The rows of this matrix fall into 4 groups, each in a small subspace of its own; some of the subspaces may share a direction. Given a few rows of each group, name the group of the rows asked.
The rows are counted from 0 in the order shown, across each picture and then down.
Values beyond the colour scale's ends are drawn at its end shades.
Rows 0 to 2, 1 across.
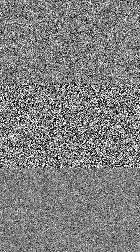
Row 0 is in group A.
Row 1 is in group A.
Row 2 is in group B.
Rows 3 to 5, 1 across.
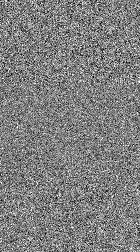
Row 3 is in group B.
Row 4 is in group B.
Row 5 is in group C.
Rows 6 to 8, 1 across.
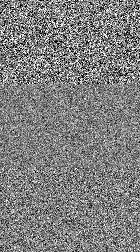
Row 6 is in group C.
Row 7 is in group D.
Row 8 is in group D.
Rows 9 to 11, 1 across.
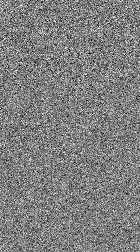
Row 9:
C
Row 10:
B
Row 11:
D
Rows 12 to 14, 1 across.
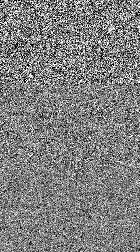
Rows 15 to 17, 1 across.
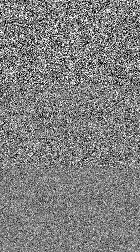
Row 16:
C
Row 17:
C
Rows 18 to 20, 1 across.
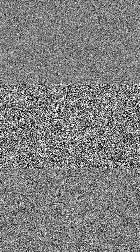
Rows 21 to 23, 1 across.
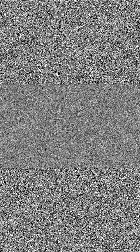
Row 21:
A
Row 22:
A
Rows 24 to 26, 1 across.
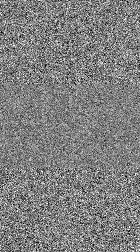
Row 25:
B
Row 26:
B
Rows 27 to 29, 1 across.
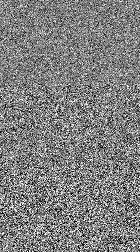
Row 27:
C
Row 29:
C
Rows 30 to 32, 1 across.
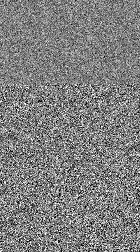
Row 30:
D
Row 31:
A
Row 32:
A
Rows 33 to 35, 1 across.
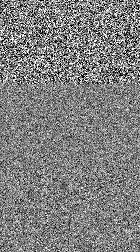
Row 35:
D
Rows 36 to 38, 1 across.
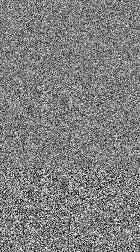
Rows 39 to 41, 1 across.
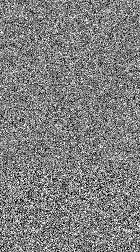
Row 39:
A
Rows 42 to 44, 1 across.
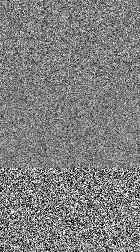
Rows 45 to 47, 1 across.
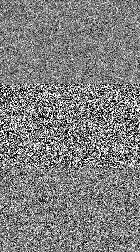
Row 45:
C
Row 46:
C
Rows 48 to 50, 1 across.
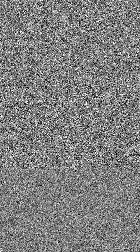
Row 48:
D
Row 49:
A
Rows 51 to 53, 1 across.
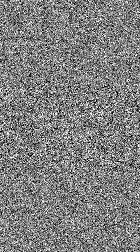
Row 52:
C
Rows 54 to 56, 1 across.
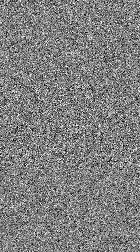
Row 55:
B
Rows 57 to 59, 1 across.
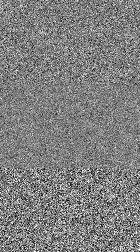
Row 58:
C
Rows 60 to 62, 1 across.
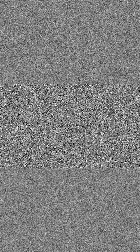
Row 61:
B
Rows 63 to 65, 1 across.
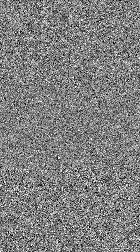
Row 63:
D
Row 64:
A
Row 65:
A
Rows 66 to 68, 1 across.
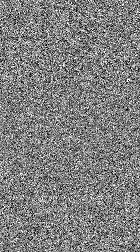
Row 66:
B
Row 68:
C
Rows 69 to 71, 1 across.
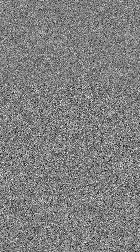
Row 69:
C
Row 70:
B
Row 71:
C
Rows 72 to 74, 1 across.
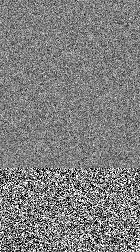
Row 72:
D
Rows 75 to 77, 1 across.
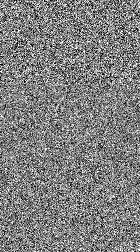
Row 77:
B
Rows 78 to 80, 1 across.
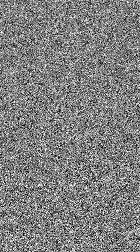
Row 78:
A
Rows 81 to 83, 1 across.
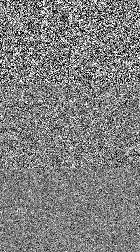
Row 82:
A
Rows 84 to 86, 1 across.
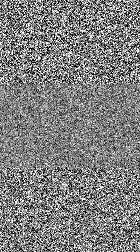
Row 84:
D
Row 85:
B
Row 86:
D
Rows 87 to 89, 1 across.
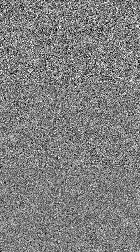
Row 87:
C
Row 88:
A
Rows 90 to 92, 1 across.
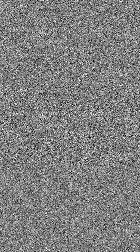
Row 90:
C
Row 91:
C
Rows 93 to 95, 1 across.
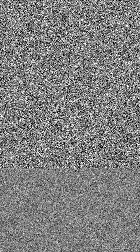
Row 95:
A
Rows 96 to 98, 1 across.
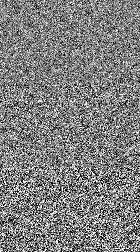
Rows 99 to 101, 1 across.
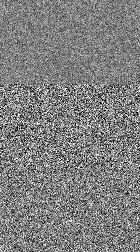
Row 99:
B
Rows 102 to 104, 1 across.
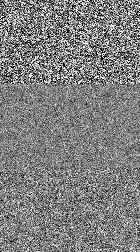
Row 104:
C
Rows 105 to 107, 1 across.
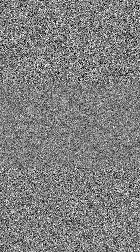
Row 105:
C
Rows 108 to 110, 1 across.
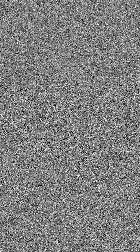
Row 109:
C
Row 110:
A
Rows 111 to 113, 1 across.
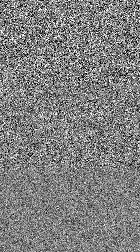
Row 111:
C
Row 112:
C
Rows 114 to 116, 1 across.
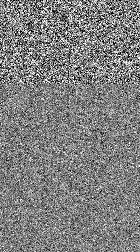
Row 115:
B
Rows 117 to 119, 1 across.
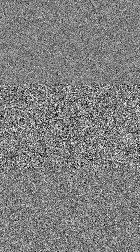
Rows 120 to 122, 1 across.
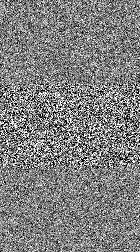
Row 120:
B
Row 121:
C
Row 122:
A
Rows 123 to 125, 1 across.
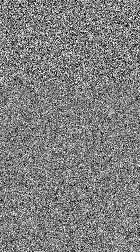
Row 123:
D
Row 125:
A
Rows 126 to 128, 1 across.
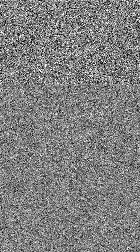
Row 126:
A
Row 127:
C
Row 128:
B
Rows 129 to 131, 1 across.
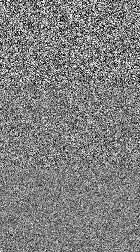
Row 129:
B
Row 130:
D
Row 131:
A
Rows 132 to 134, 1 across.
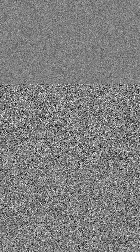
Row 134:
C
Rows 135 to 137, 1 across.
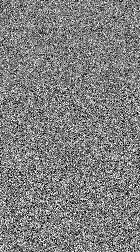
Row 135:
C
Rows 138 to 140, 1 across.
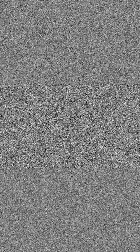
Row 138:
C
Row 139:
A
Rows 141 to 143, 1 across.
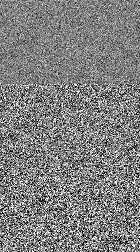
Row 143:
C
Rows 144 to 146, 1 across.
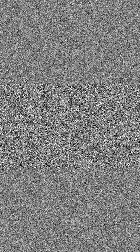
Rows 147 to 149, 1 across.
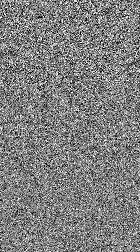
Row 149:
B
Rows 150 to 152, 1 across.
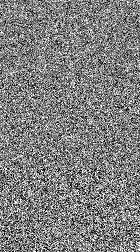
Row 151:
D
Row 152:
B
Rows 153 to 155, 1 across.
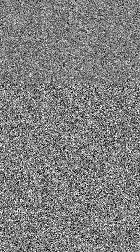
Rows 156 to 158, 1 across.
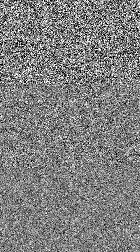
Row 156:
B
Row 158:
B
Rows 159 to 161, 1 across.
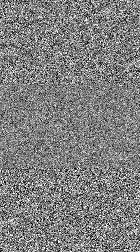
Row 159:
A
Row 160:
C
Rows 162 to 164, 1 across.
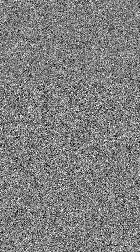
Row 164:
B
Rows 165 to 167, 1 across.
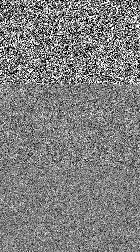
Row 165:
C
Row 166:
C
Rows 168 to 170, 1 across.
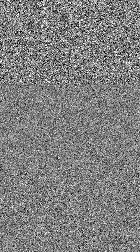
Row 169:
A
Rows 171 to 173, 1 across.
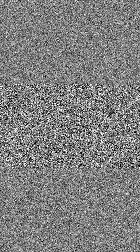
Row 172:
B
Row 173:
D
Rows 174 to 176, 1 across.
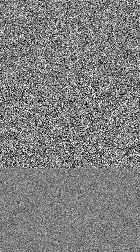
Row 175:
A
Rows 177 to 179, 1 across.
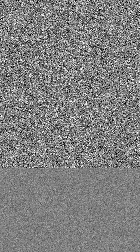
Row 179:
C
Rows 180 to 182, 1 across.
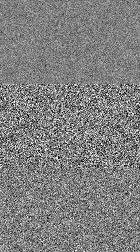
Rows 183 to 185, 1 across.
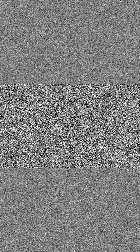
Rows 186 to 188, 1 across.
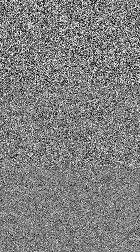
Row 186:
B
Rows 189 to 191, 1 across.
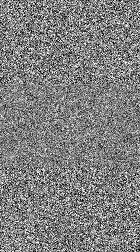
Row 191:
B
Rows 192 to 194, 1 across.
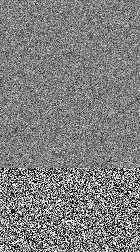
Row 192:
D
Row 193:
B
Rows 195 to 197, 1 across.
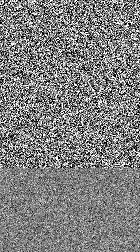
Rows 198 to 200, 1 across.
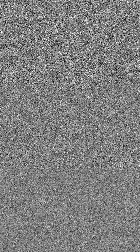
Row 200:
C
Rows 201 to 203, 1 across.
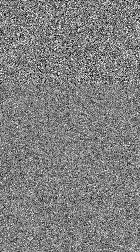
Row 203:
C
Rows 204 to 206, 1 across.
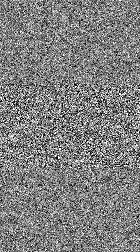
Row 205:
A
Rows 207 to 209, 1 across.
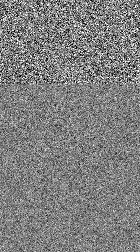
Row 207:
B
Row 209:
D
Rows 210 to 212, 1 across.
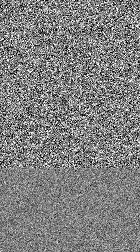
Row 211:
D
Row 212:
A
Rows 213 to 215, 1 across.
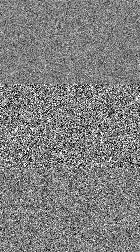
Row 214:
B
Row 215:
B
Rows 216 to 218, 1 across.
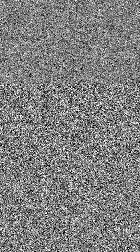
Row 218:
B
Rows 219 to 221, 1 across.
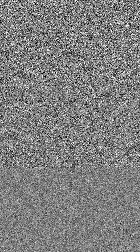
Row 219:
D
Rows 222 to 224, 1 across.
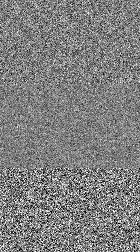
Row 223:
B
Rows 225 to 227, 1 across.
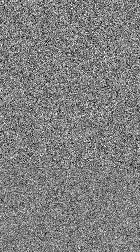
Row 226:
C
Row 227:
C
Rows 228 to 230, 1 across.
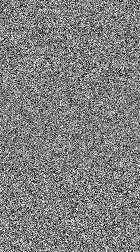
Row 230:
D
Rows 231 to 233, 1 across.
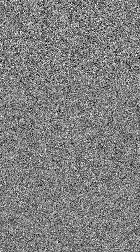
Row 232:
C
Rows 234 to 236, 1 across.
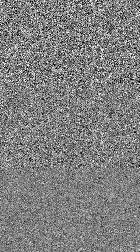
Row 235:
B
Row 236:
B
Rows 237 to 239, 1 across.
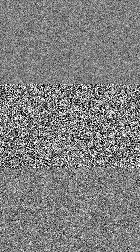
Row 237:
D
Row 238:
B
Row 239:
B
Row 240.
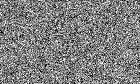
